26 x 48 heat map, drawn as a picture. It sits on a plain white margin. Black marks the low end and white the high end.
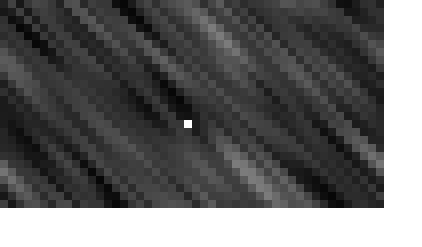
Seam: none. Average level on the scale: 20%. Calmest part: middle left. Lone odd cells: 1, higher than its neighbours. Grain: diagonal, down to the right.
